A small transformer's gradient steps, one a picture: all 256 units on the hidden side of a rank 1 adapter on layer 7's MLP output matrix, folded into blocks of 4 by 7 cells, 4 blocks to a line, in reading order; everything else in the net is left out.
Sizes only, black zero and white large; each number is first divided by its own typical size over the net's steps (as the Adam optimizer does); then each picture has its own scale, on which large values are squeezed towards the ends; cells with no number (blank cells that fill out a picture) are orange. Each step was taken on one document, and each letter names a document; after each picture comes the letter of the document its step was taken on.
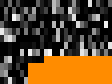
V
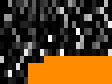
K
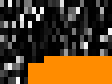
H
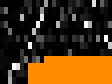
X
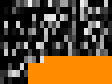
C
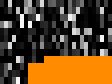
H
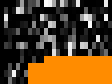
C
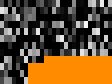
V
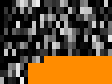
C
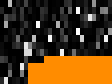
K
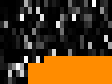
X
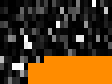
X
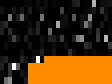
X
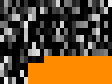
V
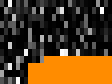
H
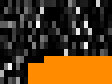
H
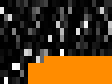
K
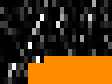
X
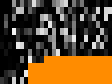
C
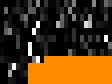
X
